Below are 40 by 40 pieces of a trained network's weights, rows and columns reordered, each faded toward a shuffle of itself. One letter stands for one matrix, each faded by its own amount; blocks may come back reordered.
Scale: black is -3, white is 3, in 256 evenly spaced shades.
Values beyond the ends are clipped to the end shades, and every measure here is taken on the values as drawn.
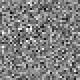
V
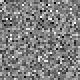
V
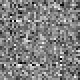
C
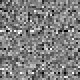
C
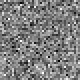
V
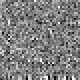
C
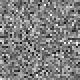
V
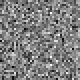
C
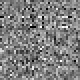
C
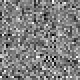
C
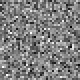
V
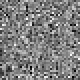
C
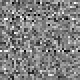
C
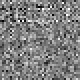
C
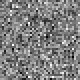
C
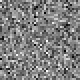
C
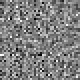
C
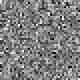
V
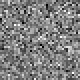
V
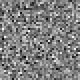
V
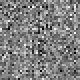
C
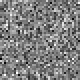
C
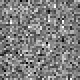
C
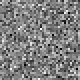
V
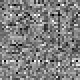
C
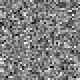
C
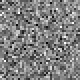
V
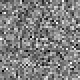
V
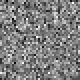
C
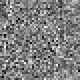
C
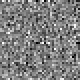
C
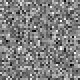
C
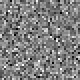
V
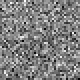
V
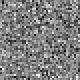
V
